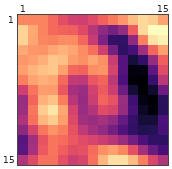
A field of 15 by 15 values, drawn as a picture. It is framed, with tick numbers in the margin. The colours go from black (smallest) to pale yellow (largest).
Roughest part: top right. Lone odd cells: none. Calmest part: top left. Ninth with the lowest average: middle right.
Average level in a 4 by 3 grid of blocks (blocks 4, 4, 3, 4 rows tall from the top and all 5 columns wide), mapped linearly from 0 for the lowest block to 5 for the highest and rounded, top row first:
534 / 540 / 530 / 342
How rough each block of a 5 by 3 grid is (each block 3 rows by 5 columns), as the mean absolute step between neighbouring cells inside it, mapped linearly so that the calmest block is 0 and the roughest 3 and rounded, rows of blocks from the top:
023 | 013 | 112 | 211 | 113
